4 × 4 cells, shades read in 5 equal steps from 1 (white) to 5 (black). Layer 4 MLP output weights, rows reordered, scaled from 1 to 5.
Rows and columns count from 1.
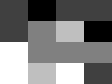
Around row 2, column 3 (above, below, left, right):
4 3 3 5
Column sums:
10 13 10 16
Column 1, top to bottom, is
4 4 1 1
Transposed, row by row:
4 4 1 1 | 5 3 3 2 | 4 2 3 1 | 4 5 3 4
